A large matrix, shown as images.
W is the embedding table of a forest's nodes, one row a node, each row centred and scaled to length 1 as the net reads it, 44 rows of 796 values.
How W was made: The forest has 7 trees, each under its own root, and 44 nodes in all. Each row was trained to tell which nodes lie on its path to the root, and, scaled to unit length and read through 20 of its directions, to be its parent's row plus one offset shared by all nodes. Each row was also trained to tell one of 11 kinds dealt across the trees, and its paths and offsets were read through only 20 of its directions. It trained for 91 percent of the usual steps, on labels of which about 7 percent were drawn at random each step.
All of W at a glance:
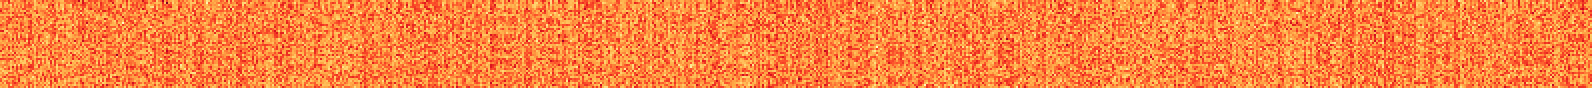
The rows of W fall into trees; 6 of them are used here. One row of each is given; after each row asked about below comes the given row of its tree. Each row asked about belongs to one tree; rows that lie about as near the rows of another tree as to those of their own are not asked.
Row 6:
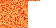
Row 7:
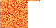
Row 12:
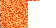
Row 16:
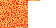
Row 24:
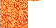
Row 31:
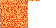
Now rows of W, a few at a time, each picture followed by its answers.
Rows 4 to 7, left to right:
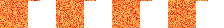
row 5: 12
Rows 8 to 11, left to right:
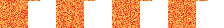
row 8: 16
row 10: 16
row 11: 6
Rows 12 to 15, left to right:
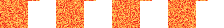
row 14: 16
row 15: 12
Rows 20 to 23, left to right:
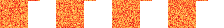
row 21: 31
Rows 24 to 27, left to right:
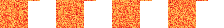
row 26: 31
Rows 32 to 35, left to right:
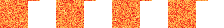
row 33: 6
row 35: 7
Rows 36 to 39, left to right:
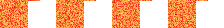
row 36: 6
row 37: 12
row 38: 24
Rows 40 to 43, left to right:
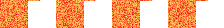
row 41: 31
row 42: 6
